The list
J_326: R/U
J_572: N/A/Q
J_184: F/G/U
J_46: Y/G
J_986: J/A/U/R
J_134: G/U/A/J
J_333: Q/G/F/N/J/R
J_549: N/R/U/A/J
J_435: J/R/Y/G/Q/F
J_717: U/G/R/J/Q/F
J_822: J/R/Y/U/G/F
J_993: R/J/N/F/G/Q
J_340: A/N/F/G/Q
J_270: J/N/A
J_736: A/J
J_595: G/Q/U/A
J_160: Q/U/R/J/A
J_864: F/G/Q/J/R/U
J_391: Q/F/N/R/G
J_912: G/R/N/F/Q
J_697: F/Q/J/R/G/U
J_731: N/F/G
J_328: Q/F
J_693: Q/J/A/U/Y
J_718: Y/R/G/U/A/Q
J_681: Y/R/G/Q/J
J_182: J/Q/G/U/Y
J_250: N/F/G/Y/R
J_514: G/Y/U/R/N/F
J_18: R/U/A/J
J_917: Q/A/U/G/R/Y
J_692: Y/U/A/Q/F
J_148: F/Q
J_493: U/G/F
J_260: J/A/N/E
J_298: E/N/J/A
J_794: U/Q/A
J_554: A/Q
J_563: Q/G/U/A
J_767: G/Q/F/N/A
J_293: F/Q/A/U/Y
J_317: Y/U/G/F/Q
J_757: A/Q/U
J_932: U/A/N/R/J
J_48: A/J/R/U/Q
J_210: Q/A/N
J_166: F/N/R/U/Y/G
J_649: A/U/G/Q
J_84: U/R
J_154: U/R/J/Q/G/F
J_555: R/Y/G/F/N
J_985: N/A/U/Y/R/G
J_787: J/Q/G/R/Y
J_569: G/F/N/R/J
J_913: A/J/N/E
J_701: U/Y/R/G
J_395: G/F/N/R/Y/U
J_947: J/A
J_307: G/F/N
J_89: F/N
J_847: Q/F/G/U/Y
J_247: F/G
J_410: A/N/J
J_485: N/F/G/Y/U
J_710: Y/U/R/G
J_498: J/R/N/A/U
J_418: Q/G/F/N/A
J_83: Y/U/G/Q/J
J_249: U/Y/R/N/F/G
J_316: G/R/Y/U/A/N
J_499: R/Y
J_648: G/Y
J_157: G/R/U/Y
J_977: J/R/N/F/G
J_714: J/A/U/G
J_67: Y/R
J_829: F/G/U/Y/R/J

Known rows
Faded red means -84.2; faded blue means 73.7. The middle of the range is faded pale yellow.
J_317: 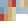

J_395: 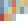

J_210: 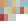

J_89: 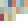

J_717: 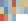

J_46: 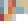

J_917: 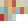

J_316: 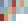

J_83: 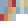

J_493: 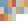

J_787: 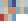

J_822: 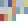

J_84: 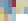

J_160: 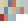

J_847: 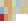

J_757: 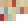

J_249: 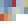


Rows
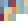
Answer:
J_250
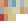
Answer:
J_328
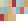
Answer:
J_692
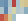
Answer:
J_701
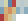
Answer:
J_67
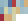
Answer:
J_166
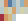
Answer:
J_697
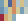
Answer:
J_912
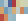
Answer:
J_18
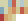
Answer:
J_340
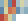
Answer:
J_681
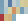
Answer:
J_569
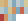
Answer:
J_693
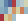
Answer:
J_985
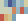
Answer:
J_270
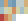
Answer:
J_864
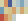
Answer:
J_391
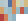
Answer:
J_986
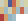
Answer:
J_48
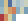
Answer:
J_435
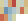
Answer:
J_794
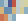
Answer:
J_154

